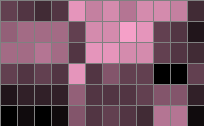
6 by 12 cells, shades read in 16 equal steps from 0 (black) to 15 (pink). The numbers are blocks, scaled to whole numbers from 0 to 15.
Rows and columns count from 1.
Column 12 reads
4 2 4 6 3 1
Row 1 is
6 5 4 5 14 12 13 11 13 13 12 4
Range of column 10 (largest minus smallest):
13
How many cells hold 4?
4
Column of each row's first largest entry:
5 8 6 5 5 10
